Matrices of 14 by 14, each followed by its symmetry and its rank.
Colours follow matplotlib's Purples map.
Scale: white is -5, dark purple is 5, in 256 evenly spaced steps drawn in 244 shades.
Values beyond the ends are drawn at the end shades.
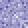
symmetric, full rank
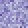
neither, full rank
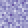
antisymmetric, full rank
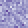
antisymmetric, full rank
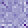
symmetric, rank three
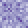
symmetric, rank three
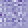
antisymmetric, rank two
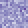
neither, full rank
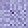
symmetric, rank three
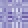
antisymmetric, rank two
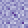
symmetric, rank three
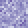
symmetric, full rank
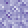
antisymmetric, full rank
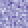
antisymmetric, full rank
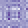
antisymmetric, rank two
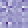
antisymmetric, rank two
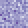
antisymmetric, full rank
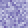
neither, full rank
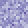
symmetric, full rank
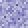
symmetric, full rank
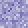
symmetric, full rank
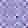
symmetric, rank three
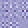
antisymmetric, rank two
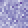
neither, full rank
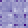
symmetric, rank three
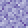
symmetric, full rank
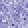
neither, full rank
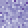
antisymmetric, full rank
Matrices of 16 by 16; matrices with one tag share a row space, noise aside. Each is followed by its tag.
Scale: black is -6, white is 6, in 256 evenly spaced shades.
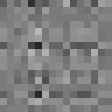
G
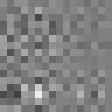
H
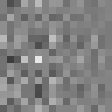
H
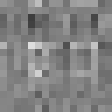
G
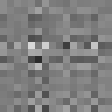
G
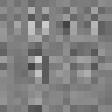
G
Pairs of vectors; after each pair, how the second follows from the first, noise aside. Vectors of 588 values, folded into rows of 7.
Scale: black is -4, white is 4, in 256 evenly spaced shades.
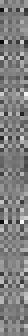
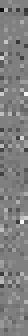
partly zeroed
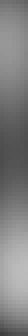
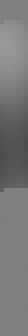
partly zeroed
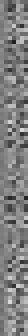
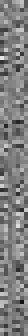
wrapped around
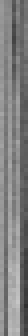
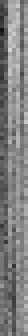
reversed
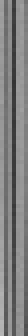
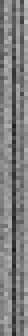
reversed
